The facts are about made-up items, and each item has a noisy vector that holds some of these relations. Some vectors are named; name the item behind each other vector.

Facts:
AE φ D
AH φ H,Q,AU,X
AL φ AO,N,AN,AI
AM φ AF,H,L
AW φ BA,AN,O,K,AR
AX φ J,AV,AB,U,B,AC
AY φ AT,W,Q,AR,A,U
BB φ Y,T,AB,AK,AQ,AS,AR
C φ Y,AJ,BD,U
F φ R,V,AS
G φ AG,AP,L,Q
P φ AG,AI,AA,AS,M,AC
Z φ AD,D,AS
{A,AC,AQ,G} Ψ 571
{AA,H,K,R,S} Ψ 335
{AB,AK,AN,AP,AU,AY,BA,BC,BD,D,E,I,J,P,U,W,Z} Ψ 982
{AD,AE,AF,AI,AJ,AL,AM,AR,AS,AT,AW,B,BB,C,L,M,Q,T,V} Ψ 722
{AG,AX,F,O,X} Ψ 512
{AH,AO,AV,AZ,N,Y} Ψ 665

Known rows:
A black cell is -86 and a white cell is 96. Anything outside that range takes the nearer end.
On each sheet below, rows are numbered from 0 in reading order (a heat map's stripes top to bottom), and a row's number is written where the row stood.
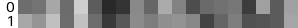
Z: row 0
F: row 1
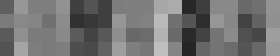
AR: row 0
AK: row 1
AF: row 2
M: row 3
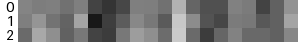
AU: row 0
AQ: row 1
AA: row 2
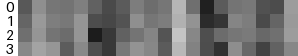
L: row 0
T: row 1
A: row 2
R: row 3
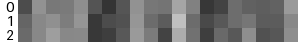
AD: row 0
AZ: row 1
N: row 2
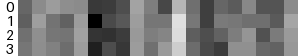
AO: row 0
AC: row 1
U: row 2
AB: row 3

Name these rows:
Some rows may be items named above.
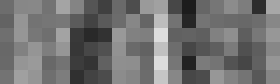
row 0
AM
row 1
Q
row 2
U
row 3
AZ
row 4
AG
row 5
K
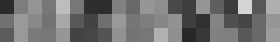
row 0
AE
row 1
AS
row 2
T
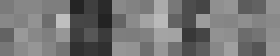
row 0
BA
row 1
AY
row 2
AR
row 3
AN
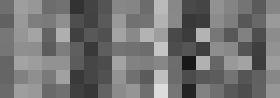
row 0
K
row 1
T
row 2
P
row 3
H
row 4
AL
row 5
AZ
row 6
AG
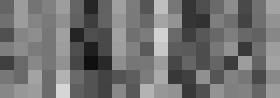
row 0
AJ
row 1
V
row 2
AV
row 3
BD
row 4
D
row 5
AH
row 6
BB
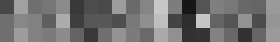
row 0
B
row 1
G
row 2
V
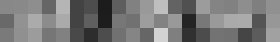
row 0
AY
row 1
AW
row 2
X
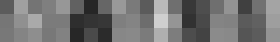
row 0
AJ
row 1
O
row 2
BA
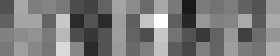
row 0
AI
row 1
AX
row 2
Y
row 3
C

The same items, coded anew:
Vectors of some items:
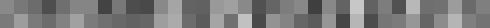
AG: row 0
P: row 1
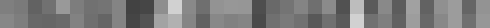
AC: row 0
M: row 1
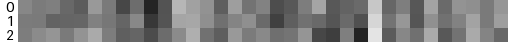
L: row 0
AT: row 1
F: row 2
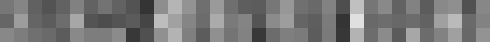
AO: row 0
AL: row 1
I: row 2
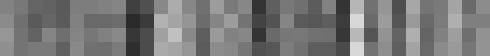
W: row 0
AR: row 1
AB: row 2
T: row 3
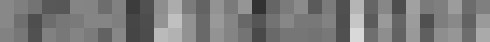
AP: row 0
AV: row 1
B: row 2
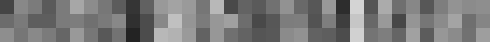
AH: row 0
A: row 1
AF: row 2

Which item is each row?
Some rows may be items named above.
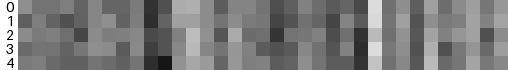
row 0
T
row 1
Q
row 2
BD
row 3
X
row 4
K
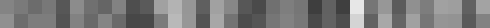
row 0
AJ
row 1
Y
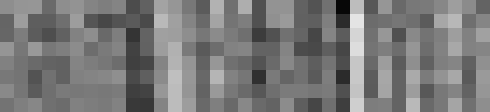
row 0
Z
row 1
AL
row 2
Q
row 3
AS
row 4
AZ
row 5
U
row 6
AV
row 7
R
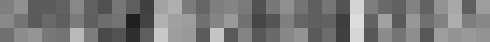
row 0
AI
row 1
AR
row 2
AM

